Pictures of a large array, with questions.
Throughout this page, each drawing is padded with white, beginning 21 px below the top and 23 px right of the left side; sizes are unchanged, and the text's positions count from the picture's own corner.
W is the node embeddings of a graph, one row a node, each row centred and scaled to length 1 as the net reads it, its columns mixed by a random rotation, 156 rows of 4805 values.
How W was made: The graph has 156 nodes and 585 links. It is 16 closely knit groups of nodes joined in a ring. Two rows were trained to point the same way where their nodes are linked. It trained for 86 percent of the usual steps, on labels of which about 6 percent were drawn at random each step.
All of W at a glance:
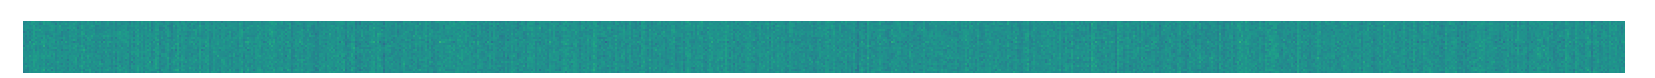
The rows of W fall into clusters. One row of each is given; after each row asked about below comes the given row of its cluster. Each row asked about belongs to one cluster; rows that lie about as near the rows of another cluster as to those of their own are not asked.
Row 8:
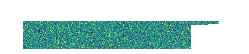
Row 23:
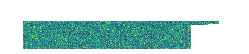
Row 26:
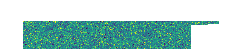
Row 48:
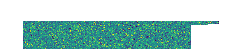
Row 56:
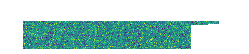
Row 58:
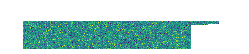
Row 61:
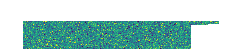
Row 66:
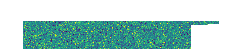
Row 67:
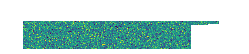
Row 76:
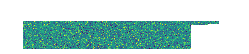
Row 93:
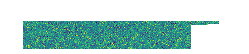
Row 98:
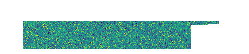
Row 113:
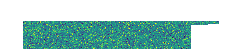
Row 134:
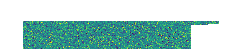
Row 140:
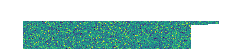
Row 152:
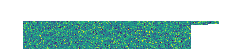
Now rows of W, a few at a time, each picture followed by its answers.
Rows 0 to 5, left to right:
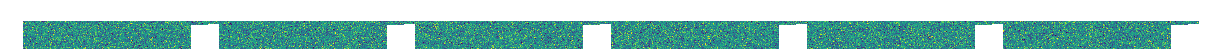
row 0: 56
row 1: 134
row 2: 98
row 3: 58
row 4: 67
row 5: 8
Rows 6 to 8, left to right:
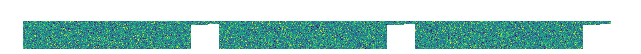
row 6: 76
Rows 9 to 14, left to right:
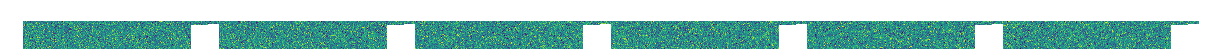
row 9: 48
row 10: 140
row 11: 134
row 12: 23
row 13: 152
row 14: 93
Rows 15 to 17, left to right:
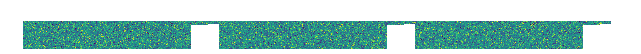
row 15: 93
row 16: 58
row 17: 56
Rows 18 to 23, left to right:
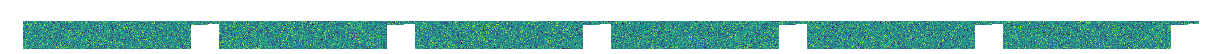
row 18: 76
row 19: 58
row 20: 66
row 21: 134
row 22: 93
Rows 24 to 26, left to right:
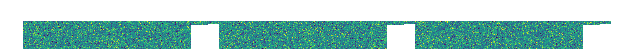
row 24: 152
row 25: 140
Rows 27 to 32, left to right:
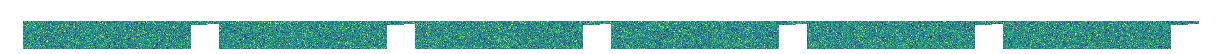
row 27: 93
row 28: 8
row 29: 152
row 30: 66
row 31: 48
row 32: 56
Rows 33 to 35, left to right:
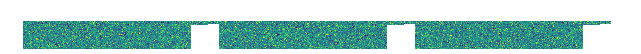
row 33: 23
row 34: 113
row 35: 23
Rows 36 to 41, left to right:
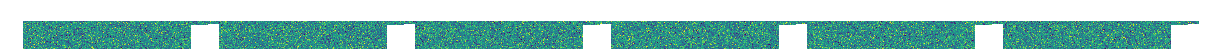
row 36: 140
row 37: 113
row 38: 56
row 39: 26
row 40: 23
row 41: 48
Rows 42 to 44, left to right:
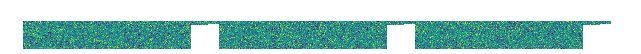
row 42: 56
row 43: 67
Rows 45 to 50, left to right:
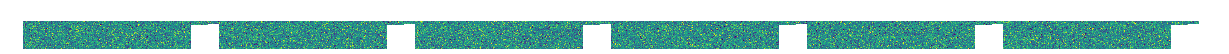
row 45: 48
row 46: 56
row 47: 113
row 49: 134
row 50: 26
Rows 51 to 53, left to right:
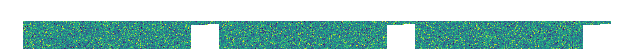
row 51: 76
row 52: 93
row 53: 67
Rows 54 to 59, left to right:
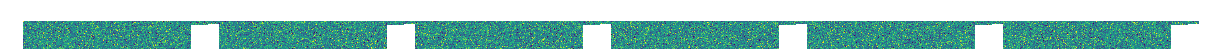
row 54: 58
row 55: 152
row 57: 98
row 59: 26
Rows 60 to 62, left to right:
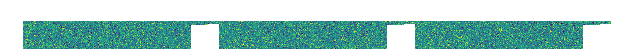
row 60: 76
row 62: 61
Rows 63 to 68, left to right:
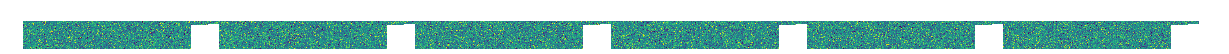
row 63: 61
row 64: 26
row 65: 61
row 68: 98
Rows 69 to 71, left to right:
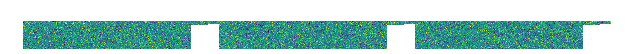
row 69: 67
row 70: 26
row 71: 152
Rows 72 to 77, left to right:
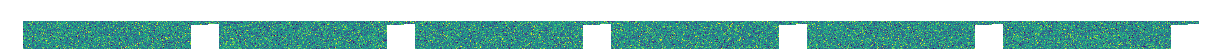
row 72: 134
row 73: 23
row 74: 134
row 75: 56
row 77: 98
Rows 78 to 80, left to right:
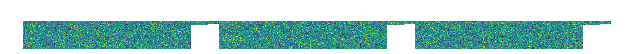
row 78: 48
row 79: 26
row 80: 140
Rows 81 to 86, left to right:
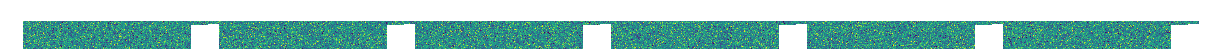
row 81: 58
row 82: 58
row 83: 58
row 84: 8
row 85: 8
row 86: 56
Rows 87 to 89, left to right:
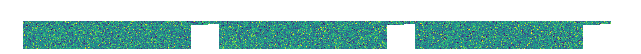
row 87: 56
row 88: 23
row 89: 134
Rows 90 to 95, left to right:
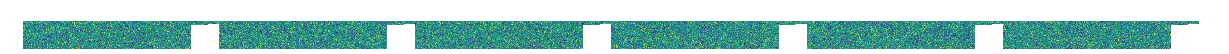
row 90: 8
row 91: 58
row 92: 152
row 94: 113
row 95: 76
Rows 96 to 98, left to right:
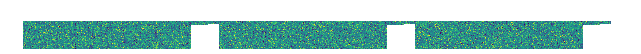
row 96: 58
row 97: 66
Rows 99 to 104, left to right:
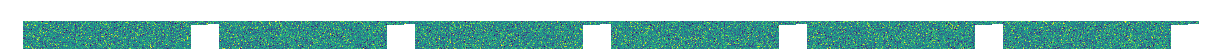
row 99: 93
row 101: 8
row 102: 98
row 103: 67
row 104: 67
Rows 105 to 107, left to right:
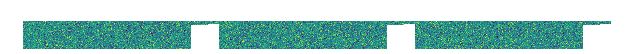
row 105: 61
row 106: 93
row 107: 98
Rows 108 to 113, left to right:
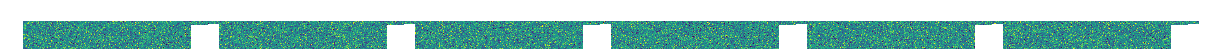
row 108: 134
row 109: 134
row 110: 58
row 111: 98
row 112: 76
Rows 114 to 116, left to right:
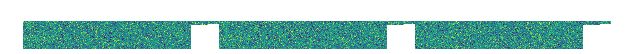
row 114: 26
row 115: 26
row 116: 134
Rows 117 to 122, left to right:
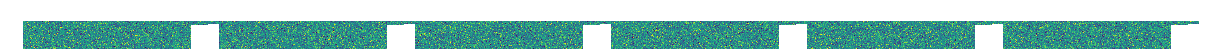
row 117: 140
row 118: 48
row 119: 8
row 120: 61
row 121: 67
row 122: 140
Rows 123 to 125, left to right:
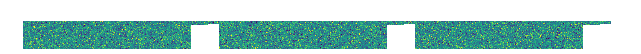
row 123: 23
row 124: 66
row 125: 140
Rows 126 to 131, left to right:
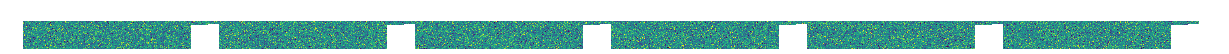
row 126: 56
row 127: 140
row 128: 113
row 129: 67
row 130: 98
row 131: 134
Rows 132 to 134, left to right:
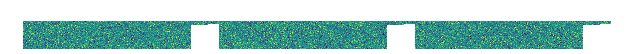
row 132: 8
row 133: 66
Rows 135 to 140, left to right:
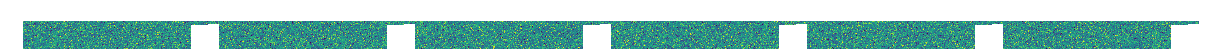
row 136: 93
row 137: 113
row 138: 61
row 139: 8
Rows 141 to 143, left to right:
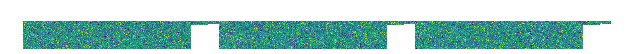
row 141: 98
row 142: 26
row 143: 56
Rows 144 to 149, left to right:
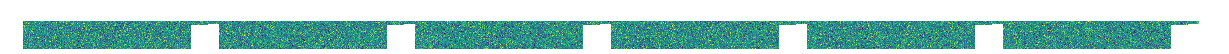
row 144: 67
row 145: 48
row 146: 26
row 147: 67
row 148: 67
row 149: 61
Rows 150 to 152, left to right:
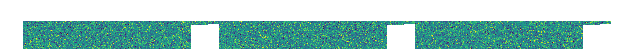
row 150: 23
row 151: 61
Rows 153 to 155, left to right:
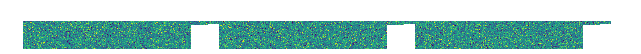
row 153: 66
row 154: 93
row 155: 98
